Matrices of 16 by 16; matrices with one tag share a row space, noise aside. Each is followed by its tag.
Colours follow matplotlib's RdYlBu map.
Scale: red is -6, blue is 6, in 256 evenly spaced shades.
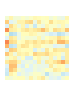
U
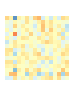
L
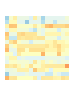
U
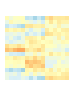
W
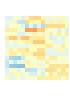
W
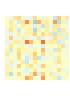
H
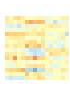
W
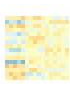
W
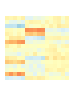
W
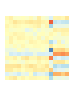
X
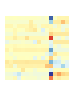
X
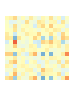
L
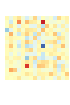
H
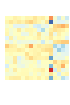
X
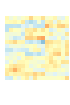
W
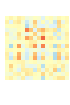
H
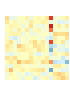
X
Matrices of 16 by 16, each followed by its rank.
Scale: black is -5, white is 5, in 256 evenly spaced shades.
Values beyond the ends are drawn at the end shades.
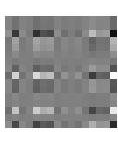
one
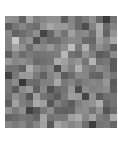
full rank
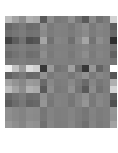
one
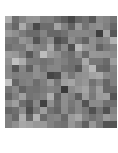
full rank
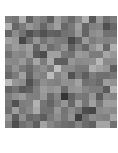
full rank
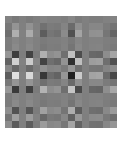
one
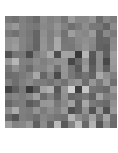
three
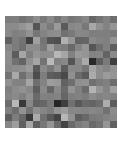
three
